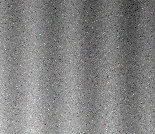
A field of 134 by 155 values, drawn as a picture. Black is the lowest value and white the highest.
Slope: up to the bottom left. Ninth with the highest average: bottom left. Mirror symmetry: none. Stripes: upright, repeating 4 times. Histogram: bell-shaped.
